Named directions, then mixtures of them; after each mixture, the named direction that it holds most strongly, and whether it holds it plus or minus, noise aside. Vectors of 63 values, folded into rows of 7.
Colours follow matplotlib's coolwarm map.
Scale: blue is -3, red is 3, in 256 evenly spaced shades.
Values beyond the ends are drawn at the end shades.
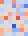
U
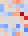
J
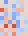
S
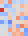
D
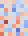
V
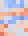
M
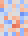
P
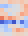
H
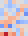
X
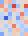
U, minus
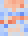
M, minus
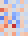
S, plus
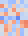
V, minus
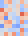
P, minus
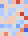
J, plus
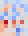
H, minus
